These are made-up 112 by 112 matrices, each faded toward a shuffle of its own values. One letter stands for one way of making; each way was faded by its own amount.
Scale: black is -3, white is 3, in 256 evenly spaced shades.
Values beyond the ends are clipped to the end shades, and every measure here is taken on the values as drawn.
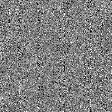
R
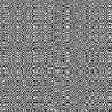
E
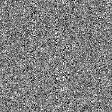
R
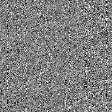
R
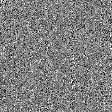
R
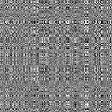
E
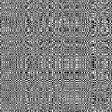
E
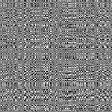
E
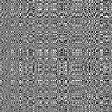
E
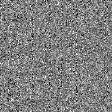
R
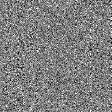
R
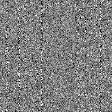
R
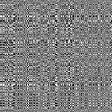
E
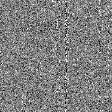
R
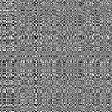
E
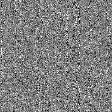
R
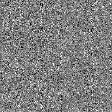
R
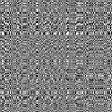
E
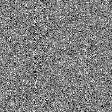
R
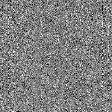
R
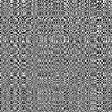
E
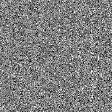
R
